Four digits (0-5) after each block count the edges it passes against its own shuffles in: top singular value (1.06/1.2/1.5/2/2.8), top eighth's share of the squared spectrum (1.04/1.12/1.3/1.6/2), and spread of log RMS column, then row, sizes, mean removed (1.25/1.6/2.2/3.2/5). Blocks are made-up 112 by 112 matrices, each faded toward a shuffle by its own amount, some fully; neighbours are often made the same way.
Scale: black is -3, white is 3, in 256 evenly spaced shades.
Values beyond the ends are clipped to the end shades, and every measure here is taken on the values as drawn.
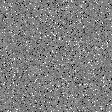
0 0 0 0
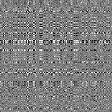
5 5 4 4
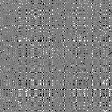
5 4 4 3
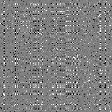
5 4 3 3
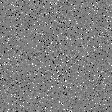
2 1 0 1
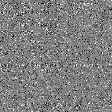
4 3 1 2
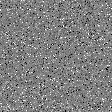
1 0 0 0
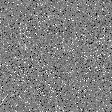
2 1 0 0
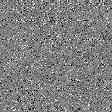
4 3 1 2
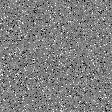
1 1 0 0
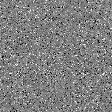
3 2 0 1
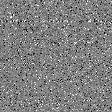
3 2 0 1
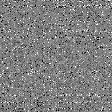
3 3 1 2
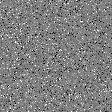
0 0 0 0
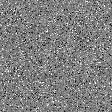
2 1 0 1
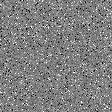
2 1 0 0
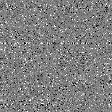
4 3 1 2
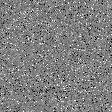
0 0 0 0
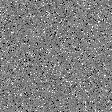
1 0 0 0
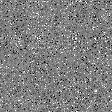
3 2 0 1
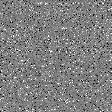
3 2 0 2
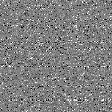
4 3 1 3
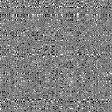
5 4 2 4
